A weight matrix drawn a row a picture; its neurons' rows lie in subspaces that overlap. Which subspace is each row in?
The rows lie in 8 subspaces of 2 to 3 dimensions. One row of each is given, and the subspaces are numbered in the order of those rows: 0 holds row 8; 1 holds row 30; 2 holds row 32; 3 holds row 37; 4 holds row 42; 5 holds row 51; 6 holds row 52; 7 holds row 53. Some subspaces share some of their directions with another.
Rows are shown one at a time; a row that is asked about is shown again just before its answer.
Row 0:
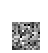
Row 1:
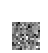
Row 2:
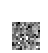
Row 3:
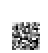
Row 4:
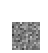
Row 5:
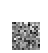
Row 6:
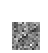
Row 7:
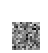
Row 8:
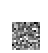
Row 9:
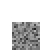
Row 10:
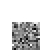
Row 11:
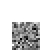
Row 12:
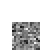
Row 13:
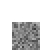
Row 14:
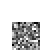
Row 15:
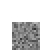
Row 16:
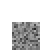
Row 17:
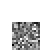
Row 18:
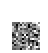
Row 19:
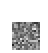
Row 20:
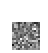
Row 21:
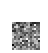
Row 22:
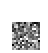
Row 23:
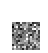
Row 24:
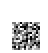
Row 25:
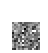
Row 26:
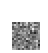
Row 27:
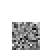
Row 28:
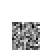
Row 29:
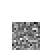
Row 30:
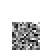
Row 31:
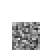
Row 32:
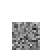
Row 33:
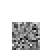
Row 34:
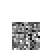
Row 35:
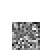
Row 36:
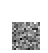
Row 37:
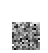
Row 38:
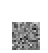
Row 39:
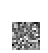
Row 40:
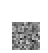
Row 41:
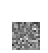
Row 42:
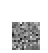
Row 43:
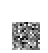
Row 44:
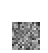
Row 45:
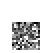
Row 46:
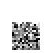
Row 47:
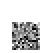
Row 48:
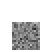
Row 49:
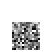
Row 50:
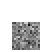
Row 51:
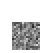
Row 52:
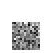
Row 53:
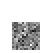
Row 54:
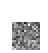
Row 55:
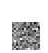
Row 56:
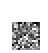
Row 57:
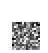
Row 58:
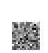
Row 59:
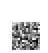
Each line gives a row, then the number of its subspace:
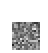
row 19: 7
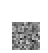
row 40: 3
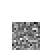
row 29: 0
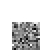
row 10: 3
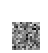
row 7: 4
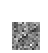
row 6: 7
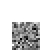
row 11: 1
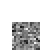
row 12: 3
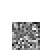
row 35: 5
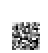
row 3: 2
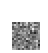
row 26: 6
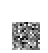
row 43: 6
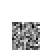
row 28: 5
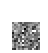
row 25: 7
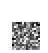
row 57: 5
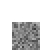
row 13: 0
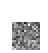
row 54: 6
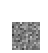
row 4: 4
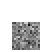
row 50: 6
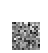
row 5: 6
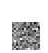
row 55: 0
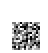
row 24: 4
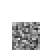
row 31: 2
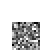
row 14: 6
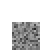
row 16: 5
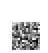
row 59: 2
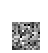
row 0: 6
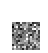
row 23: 4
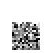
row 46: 3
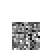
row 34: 3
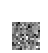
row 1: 1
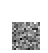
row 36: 0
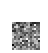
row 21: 3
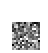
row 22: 3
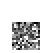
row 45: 1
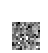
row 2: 1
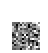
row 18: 1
